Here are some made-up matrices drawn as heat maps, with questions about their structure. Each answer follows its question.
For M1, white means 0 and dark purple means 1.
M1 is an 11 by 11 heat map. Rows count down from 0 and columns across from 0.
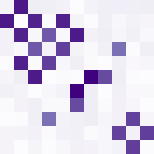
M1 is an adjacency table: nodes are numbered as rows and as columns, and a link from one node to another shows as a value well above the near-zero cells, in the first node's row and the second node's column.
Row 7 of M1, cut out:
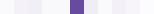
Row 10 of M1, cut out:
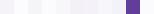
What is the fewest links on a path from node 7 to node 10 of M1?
6
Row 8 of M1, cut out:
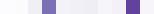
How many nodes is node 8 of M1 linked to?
2
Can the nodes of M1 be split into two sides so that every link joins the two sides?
yes
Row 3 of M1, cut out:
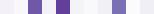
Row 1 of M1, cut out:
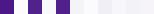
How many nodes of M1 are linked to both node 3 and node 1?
2
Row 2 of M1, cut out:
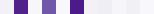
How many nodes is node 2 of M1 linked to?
3
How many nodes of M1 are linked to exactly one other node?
4
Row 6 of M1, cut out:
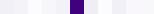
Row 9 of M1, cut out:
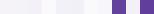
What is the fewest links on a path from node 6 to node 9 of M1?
5
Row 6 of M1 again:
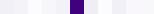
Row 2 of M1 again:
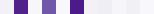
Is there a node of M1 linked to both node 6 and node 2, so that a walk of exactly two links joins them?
yes
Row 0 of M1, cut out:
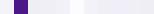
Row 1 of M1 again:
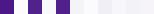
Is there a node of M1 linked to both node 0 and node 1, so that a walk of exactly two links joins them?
no
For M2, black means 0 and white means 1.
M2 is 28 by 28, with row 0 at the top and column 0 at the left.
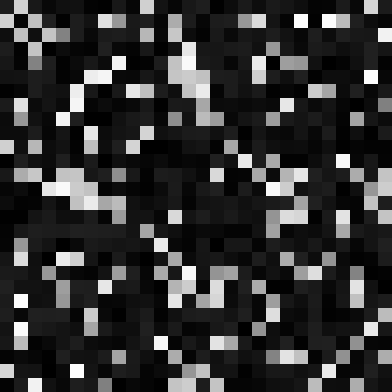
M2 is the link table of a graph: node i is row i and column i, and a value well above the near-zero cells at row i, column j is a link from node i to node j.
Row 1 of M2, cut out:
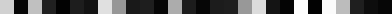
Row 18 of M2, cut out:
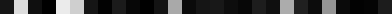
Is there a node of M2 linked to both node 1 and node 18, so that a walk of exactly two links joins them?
yes
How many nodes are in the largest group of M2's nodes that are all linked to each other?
4
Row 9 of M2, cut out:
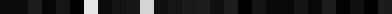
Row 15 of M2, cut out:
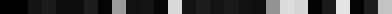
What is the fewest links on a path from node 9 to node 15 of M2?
4
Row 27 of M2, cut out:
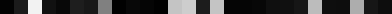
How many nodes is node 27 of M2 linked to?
7
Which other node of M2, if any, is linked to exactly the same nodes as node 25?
node 15
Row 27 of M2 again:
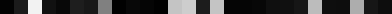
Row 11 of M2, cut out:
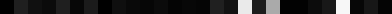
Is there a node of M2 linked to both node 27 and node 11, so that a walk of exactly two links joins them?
no
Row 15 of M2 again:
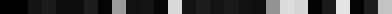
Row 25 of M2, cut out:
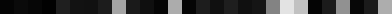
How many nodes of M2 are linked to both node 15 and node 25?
7
